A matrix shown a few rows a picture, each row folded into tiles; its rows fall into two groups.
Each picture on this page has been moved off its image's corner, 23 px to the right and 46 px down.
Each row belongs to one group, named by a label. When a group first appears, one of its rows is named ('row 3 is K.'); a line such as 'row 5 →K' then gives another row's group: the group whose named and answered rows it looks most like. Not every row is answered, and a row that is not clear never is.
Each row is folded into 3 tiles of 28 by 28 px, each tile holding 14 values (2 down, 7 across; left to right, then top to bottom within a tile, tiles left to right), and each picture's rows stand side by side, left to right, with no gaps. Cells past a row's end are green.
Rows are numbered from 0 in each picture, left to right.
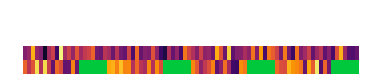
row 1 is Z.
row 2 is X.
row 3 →Z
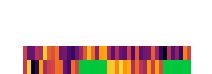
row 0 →X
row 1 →Z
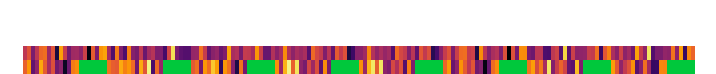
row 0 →X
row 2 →Z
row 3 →Z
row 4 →Z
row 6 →Z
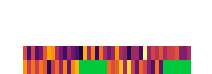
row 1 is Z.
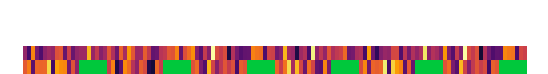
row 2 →X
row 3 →Z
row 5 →X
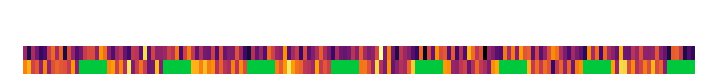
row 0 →Z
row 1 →Z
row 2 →Z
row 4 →X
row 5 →X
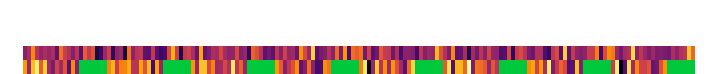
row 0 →Z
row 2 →Z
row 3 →X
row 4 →X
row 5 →Z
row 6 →Z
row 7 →X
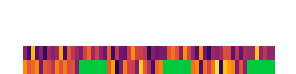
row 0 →Z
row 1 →X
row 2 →Z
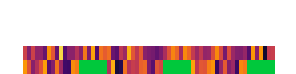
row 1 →X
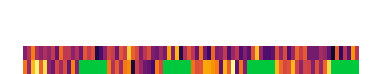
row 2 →Z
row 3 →X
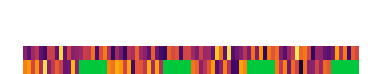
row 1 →Z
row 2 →X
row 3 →X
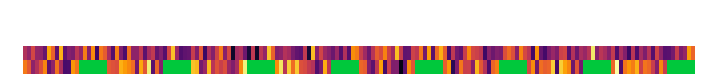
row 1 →Z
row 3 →Z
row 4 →X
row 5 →X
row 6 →Z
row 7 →Z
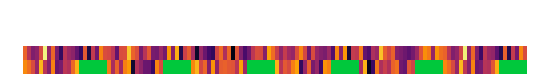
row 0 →X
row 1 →X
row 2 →Z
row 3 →X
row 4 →X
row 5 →X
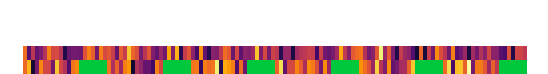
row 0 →X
